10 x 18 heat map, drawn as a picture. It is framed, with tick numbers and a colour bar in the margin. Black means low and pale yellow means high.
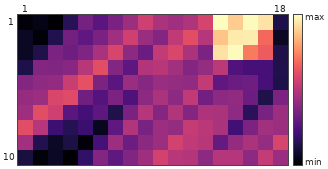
Grain: diagonal, up to the right. Ninth with the highest average: top right. Odd patch: higher, in the top right. Mirror symmetry: none. Roughest part: top right.
